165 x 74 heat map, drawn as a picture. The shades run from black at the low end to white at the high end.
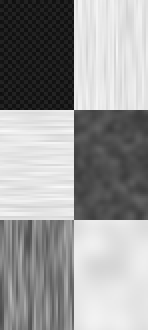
The table splits into 3 rows of 2 panels. Panel 1,1: very low, checkered, faint in contrast. Panel 1,2: very high, streaked downward, faint in contrast. Panel 2,1: very high, streaked across, faint in contrast. Panel 2,2: low, blotchy, faint in contrast. Panel 3,1: middling, streaked downward. Panel 3,2: very high, smooth, faint in contrast.
